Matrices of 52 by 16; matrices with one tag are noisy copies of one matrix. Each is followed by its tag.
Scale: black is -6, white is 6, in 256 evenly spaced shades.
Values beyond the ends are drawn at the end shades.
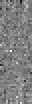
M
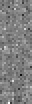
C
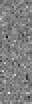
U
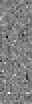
U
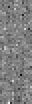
C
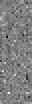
U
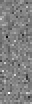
U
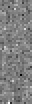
C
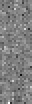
C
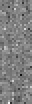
C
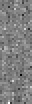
C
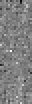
M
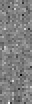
C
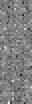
C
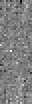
M
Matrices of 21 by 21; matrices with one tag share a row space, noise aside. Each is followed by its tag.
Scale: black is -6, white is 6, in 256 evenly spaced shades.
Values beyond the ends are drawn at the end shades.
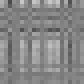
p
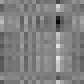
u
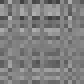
p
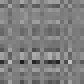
p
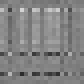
p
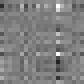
u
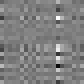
u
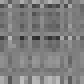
p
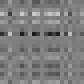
p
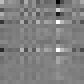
u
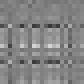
p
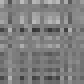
p
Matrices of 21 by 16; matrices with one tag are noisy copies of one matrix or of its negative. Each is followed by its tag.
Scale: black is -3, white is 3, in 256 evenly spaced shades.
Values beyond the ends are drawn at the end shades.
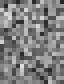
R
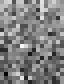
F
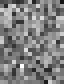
R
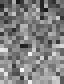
F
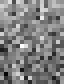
F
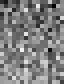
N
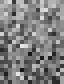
F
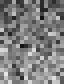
F
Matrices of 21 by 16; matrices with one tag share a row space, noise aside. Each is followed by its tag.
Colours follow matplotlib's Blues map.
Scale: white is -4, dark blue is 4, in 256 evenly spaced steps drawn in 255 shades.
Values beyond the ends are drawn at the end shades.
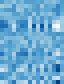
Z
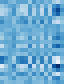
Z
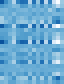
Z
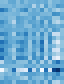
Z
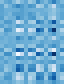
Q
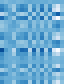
Z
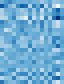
Z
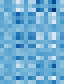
Q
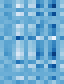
Q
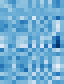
Z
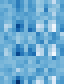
Q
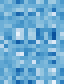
Q
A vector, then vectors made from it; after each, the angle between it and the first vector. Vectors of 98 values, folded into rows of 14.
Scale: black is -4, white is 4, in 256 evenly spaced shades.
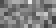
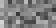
partly opposed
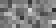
partly opposed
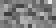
partly aligned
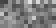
partly aligned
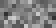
partly aligned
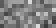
nearly parallel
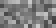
nearly parallel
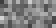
partly aligned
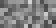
nearly parallel
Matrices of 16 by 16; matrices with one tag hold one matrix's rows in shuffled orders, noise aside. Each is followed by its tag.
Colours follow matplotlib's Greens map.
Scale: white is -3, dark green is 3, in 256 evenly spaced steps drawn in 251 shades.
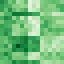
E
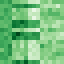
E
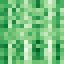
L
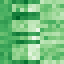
E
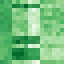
E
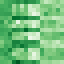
E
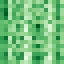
L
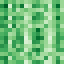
L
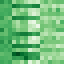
E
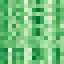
L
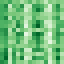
L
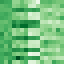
E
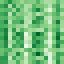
L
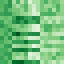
E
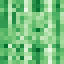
L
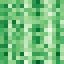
L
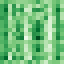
L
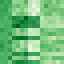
E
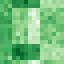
E
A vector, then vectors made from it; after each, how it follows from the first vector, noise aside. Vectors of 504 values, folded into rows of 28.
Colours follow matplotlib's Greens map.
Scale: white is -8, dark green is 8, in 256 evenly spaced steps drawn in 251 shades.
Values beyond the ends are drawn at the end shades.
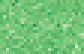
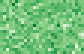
scaled up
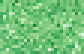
scaled up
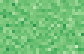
sign-scrambled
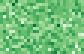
scaled up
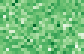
scaled up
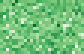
scaled up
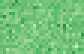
sign-scrambled
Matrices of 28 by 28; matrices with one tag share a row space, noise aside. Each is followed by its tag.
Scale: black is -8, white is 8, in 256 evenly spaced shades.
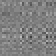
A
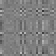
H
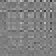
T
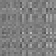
A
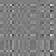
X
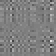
X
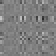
H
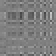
T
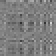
T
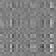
X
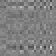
T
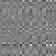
A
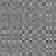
A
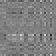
T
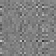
H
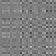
A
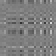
T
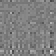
X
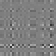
X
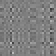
X
